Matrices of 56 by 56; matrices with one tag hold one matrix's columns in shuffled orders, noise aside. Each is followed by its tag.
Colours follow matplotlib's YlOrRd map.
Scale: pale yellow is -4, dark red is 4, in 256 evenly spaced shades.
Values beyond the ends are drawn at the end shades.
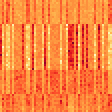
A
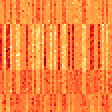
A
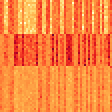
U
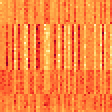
A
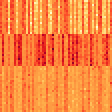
U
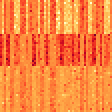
U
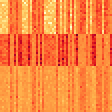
U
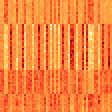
A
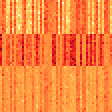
U
